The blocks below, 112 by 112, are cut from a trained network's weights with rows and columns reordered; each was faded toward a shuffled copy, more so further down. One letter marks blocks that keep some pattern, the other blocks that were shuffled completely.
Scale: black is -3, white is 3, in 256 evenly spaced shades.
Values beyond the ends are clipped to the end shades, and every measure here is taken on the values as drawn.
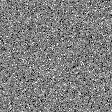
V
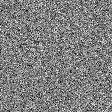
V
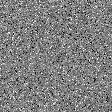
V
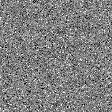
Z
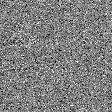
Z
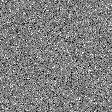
V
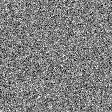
V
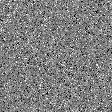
V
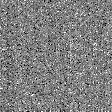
Z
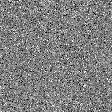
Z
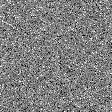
V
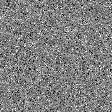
Z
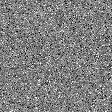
V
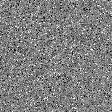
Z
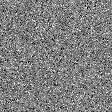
V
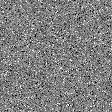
V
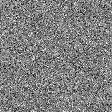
V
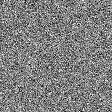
Z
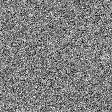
V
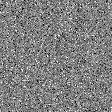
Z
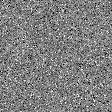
V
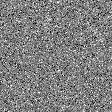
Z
